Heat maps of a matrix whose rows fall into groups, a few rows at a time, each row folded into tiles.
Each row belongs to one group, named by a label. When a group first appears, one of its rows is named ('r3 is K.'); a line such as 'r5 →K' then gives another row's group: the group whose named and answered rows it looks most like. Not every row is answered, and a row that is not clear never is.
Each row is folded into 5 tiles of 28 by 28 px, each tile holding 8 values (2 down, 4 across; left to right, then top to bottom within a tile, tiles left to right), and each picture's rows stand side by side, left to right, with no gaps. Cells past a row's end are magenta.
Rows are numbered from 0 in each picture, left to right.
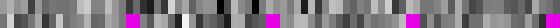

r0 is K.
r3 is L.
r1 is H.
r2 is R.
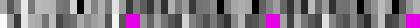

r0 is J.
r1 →H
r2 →H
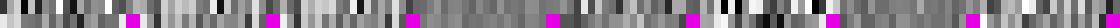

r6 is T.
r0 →R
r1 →J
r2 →J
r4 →L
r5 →R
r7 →J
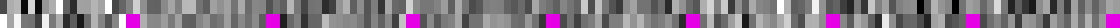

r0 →R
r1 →J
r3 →L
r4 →L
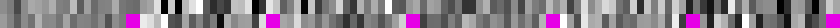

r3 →T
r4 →J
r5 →H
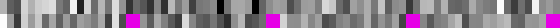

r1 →H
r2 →J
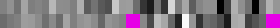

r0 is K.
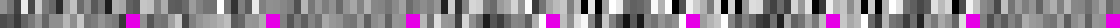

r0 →L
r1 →K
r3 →R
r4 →R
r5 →R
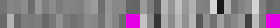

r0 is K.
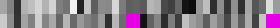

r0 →J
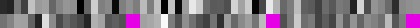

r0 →H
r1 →R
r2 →T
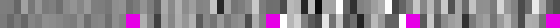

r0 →L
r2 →R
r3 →K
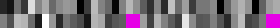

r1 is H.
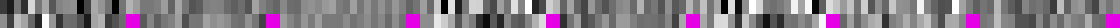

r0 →H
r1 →L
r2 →J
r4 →T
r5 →R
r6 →K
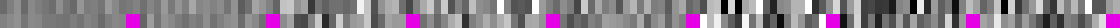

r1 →K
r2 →K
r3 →K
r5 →R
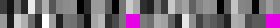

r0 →H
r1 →H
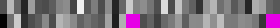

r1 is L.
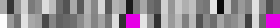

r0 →J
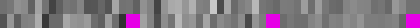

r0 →L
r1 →J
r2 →L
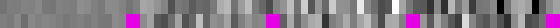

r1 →K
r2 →K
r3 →H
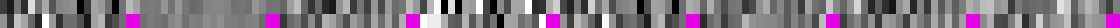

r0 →H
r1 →L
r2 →T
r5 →T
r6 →T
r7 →K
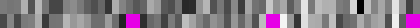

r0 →L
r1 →T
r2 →J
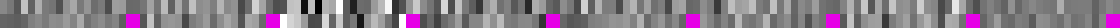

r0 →L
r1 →K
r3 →L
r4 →L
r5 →J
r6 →K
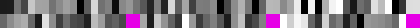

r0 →H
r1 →H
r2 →R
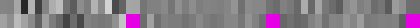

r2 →L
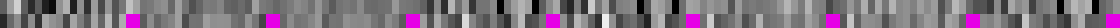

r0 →T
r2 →L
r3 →H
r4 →H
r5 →K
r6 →K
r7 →H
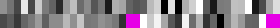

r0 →L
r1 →R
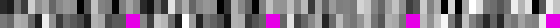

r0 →H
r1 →H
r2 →K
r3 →R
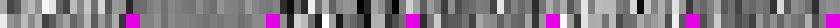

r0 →J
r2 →H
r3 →T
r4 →J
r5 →T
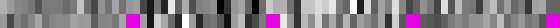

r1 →H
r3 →L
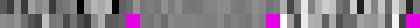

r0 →H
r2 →J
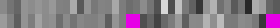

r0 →J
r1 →L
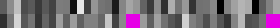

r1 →H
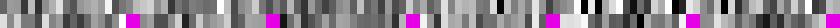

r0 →R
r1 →K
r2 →T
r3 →J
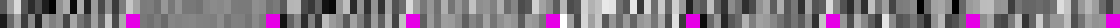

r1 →L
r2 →T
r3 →K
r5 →T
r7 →K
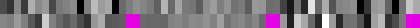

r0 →H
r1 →L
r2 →H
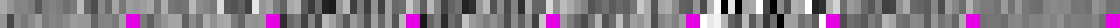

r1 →K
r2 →T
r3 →T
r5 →R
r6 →T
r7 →L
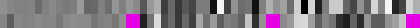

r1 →T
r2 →R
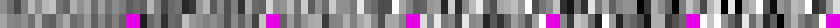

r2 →K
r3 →R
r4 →H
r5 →R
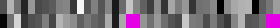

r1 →H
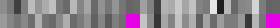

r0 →J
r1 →J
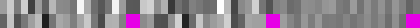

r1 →K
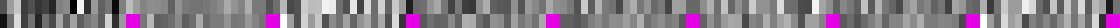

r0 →T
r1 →K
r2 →J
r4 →L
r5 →K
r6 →L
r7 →J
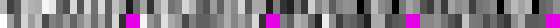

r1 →J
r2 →H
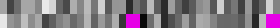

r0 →J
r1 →T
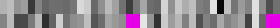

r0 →K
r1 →J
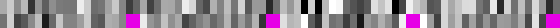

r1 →J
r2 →R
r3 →J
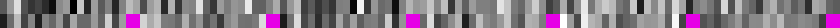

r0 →T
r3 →K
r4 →J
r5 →L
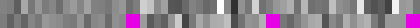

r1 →K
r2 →K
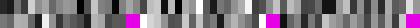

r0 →H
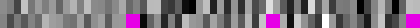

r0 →L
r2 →H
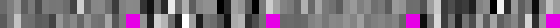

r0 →T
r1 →H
